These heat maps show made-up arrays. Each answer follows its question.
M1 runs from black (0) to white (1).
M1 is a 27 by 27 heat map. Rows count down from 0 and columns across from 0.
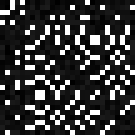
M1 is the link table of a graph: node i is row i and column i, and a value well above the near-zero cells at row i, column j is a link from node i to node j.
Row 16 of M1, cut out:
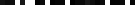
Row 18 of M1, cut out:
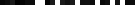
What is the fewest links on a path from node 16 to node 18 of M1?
3
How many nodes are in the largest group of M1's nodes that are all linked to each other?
7
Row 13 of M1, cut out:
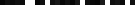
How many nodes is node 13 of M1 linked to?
6
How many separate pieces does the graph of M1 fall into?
1
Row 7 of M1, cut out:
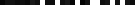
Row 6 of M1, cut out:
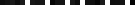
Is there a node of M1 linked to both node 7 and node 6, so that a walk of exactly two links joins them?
no
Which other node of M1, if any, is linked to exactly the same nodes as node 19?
node 24
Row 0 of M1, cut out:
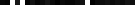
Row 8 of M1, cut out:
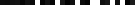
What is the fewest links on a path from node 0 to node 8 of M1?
6
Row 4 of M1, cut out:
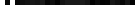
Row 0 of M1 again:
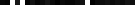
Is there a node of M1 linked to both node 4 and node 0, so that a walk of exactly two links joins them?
yes
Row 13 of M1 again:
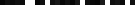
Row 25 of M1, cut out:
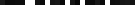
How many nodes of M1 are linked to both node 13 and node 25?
5
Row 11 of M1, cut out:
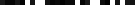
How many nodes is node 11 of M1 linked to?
8
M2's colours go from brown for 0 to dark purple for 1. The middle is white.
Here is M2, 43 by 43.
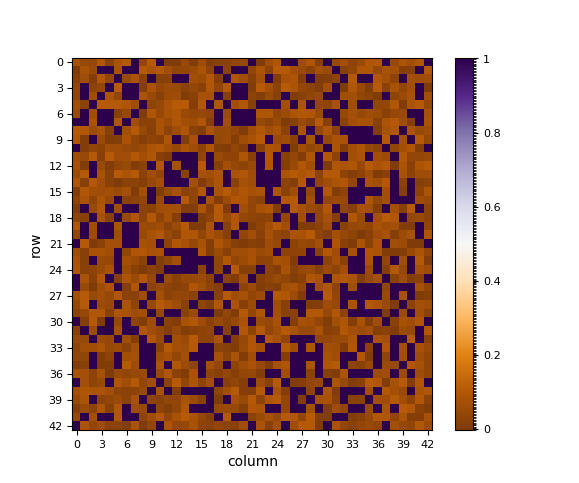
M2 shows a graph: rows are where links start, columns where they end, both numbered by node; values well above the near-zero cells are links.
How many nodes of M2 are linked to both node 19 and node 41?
8
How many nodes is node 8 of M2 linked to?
8
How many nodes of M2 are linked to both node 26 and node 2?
7
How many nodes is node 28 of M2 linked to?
12
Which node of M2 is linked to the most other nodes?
node 34
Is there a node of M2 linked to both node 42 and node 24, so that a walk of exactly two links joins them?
no
